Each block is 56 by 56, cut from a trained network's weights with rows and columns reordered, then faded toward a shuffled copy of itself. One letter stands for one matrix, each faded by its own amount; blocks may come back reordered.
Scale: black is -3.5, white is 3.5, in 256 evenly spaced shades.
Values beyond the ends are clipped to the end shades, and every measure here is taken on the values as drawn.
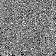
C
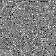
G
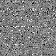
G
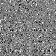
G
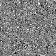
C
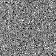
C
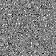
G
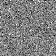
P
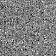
C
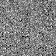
C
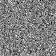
P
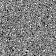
P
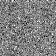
C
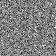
P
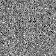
C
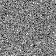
P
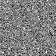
P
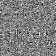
C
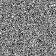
P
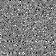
G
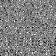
G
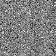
C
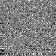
G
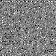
G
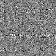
C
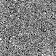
P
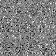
G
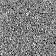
P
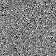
C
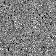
P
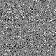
G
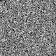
P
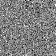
P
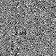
C
